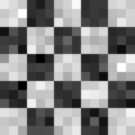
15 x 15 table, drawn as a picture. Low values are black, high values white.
The values fall into two levels. The field is checkered. Overall the values sit about 50% of the way up the scale. No row or column stands out. There is no overall slope.
